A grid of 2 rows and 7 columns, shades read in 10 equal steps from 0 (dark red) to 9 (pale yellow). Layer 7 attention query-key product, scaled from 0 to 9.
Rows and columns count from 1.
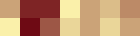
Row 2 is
9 0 3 8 6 8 6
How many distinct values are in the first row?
5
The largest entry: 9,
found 2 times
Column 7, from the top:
5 6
